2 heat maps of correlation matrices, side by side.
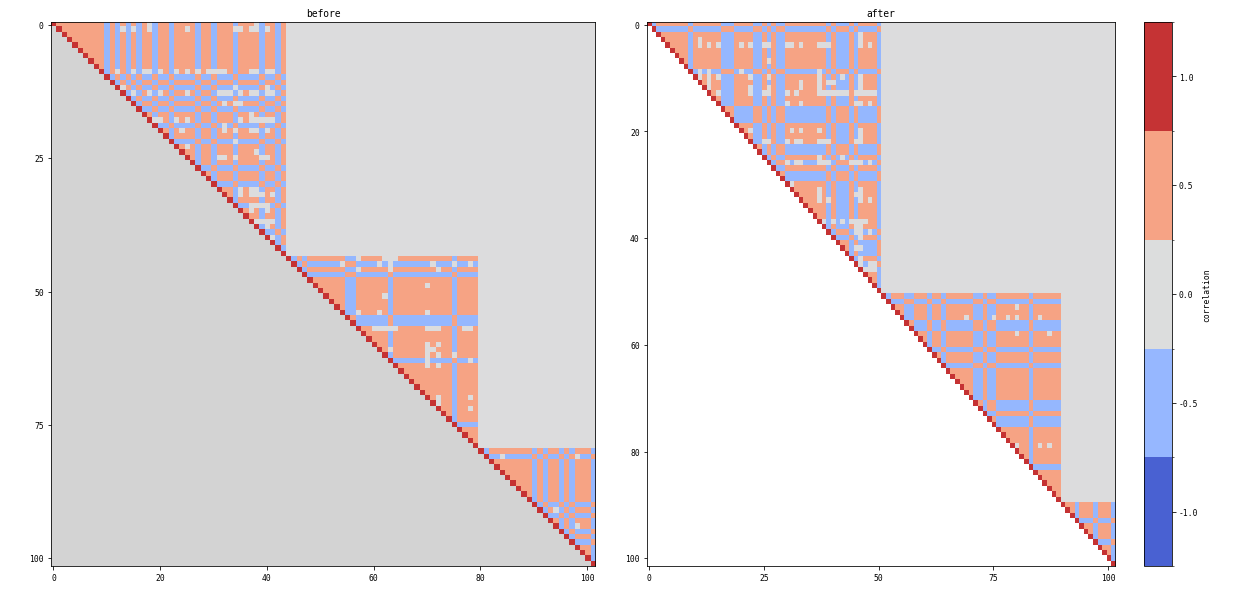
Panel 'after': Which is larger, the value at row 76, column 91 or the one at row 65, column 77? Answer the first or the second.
the second
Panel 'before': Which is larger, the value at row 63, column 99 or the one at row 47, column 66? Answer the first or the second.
the first
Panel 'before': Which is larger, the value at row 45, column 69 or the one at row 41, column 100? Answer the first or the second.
the second
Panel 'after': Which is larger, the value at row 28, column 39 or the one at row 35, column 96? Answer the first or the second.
the first
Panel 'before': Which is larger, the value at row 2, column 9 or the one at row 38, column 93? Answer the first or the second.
the first
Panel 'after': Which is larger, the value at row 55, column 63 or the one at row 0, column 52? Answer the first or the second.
the first
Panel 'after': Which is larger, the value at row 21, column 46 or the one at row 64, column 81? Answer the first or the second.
the first
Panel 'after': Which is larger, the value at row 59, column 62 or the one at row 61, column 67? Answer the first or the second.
the first
